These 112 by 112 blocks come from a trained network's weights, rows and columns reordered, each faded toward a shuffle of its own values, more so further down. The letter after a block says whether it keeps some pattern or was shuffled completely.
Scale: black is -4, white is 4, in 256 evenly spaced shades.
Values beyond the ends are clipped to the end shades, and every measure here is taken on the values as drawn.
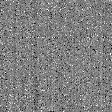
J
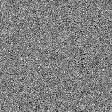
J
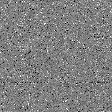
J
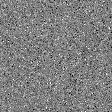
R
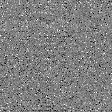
J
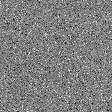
R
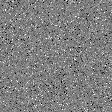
R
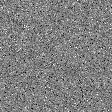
R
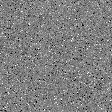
R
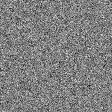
R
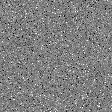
R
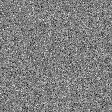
R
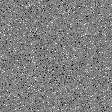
R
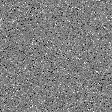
R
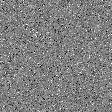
R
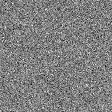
J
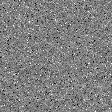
J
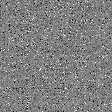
J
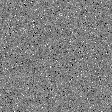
R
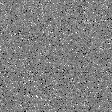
J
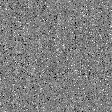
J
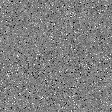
J
